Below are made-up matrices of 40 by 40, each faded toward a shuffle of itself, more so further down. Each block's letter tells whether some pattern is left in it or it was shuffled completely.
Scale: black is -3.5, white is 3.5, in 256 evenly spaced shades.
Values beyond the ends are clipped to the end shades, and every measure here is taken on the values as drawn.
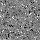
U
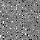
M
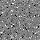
U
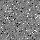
U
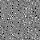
M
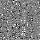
M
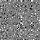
M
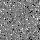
U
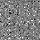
M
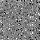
M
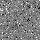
U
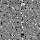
M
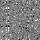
M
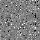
M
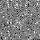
M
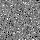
U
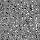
M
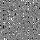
M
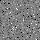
U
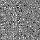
M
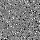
U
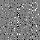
M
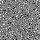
U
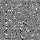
M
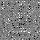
M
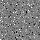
U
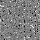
M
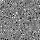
U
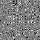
M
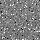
U
